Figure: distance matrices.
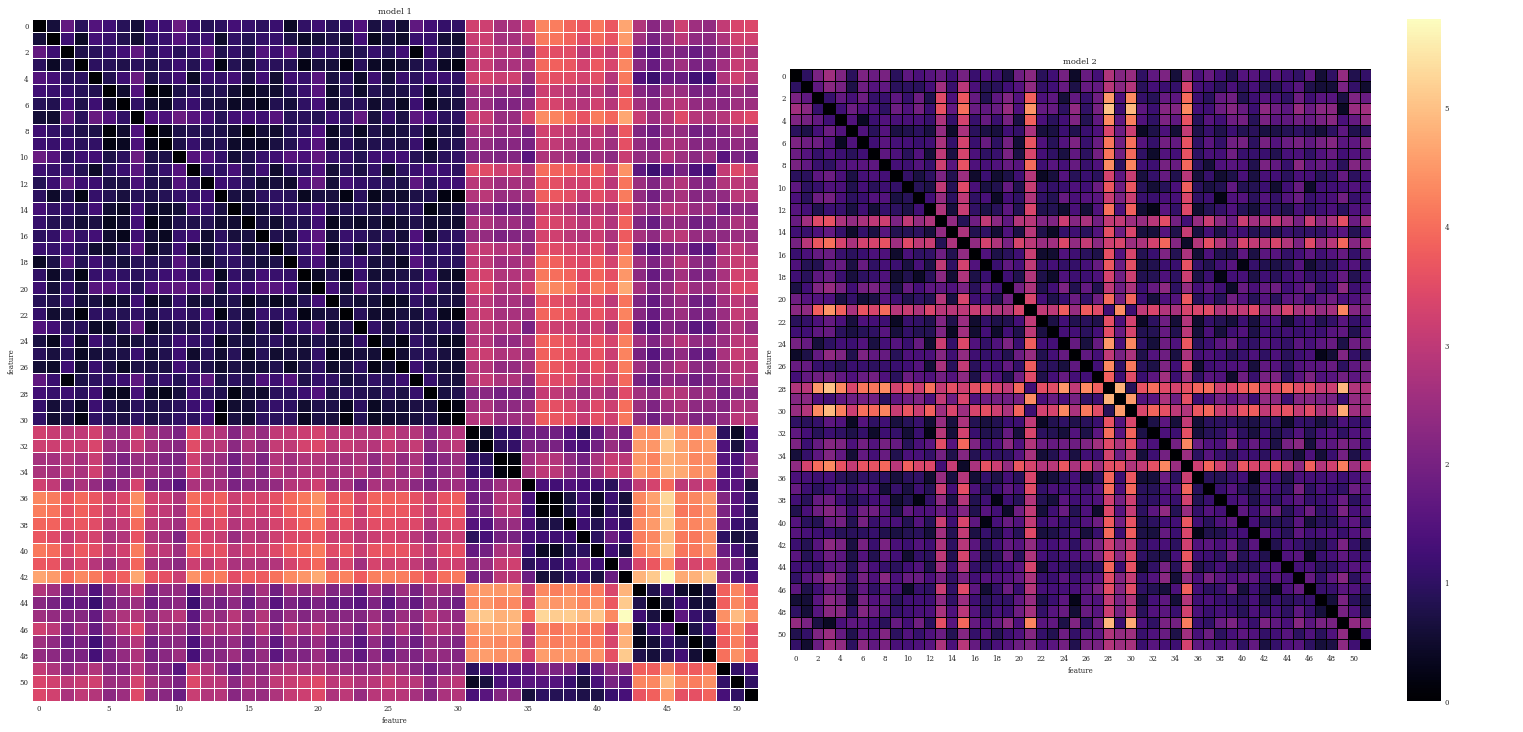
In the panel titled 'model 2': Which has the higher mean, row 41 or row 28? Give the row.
28
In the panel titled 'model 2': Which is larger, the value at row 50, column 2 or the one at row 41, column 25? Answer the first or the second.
the first
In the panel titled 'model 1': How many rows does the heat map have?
52
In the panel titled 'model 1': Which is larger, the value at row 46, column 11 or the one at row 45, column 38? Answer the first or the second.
the second
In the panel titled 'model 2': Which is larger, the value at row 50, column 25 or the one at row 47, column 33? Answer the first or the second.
the second
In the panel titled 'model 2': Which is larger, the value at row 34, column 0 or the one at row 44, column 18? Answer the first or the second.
the second
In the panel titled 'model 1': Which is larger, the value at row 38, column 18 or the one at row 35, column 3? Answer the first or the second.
the first
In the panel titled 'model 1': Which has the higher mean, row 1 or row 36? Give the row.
36
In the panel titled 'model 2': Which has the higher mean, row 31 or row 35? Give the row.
35
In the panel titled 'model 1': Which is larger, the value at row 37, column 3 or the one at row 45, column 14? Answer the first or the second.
the first
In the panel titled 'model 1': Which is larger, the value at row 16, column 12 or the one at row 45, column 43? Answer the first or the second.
the second
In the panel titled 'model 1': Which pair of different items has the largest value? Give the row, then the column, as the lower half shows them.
45, 42
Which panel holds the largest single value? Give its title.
model 1
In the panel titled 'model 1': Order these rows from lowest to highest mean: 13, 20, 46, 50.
13, 20, 50, 46
